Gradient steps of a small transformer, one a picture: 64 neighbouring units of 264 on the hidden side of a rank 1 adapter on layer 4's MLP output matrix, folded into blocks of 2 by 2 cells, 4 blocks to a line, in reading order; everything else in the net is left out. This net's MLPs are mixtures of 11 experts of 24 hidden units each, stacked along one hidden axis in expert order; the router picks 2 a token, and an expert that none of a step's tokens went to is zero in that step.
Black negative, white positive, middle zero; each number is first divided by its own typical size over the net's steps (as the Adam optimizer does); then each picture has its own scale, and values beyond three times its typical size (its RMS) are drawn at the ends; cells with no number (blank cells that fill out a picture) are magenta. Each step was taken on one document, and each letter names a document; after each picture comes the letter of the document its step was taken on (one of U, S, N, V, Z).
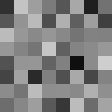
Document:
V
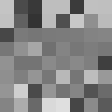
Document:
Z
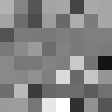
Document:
Z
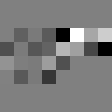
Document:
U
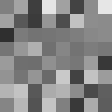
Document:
Z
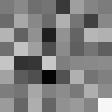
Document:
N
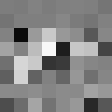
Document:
N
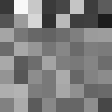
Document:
Z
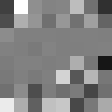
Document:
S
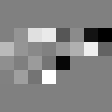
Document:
U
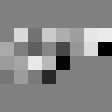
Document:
U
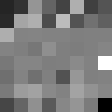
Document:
S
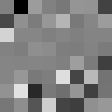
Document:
S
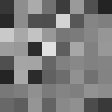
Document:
N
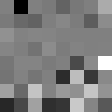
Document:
S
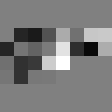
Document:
U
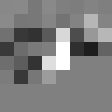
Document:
U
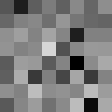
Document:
V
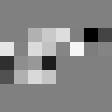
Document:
N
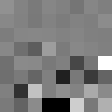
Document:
Z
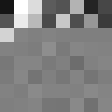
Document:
V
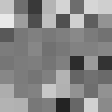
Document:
Z
